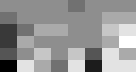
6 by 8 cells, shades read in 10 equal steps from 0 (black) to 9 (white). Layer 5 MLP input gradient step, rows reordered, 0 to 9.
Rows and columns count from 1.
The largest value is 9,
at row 4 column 8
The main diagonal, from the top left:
5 5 6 5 7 1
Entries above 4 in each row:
7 7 6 7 6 5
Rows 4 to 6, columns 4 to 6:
5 5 5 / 5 7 3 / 4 8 1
